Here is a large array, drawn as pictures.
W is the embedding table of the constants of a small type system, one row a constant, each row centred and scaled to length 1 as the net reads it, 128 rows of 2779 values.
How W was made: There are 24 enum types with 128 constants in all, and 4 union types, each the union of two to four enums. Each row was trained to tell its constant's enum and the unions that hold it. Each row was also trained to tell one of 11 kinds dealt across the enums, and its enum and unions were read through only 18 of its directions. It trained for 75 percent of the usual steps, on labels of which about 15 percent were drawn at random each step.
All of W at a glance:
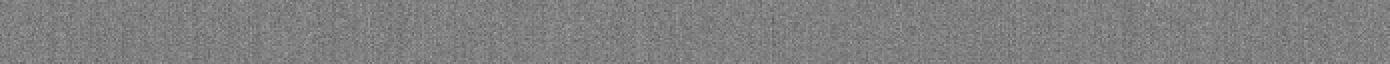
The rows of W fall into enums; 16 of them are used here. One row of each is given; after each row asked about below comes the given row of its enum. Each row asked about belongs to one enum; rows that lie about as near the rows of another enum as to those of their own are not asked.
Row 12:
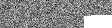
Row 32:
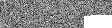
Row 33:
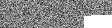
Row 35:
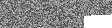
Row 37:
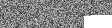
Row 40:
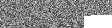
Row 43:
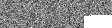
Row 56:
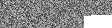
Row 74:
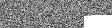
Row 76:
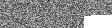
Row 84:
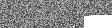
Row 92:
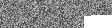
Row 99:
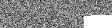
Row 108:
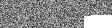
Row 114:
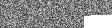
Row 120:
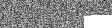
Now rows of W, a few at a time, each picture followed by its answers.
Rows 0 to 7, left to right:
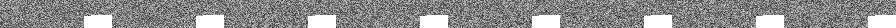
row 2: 56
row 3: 56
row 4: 40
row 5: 108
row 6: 84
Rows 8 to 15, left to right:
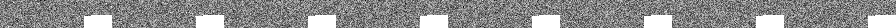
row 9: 120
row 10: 35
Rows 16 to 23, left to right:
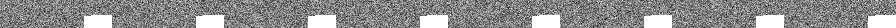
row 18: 76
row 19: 37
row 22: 32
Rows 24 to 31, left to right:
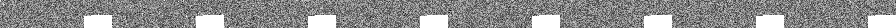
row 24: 12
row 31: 12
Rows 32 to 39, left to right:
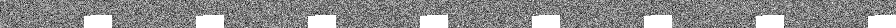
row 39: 99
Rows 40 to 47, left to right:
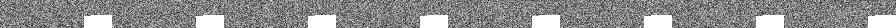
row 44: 32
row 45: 76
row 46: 114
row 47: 32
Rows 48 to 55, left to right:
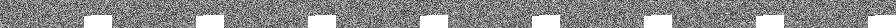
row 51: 114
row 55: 99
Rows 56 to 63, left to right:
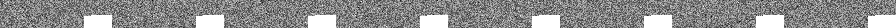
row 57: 40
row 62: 32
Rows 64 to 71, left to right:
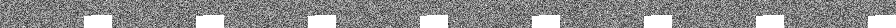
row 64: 76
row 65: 43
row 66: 40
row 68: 108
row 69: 35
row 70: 84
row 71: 35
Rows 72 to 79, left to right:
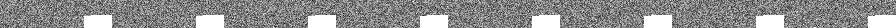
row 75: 84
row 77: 56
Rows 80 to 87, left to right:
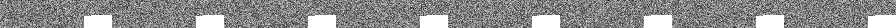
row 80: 35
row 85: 114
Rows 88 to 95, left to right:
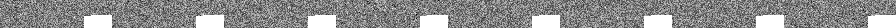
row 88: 108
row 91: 74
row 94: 114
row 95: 56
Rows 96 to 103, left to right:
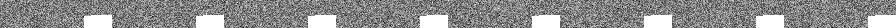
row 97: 12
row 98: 12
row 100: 74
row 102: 108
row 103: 37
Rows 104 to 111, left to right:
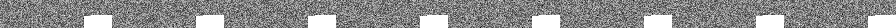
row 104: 84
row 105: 76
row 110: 84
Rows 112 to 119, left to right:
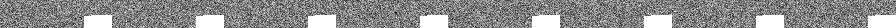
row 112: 35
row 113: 76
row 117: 108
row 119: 56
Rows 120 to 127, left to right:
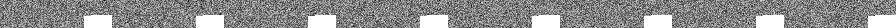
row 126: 120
